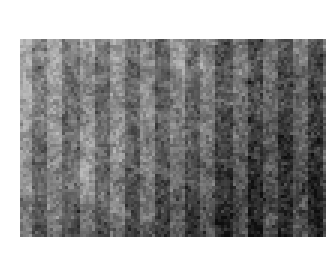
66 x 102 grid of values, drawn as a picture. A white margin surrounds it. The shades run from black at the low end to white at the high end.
Stripes: upright, repeating 10 times. Slope: up to the top left. Average level on the scale: 40%. Grain: streaks running down. Ninth with the highest average: top left.
